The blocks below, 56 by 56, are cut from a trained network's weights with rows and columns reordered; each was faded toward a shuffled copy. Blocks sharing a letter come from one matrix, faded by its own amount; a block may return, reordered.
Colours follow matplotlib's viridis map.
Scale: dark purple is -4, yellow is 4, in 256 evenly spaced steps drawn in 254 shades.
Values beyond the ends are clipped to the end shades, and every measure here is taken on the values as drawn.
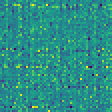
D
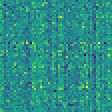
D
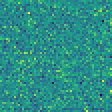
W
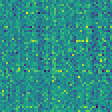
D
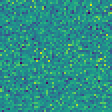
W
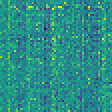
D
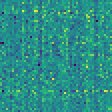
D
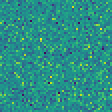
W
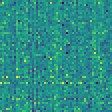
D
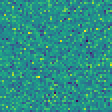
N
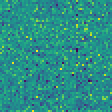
N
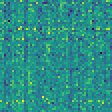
D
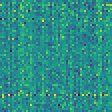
D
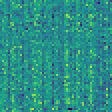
D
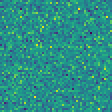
W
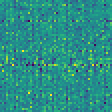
D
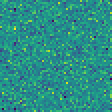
W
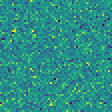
W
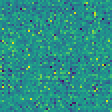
N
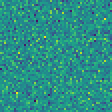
W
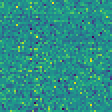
N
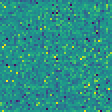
N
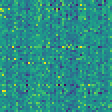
D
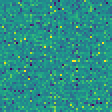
N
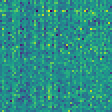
D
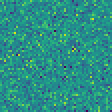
W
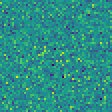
W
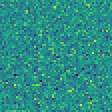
W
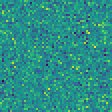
W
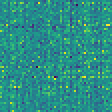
D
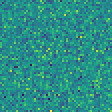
W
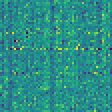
D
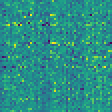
D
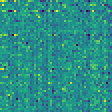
D
